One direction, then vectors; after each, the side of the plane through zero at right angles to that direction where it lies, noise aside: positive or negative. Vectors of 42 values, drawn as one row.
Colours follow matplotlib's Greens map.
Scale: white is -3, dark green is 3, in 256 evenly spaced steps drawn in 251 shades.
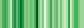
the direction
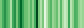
positive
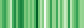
positive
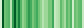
positive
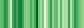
positive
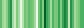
negative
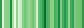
negative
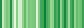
negative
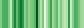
positive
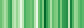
negative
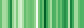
negative
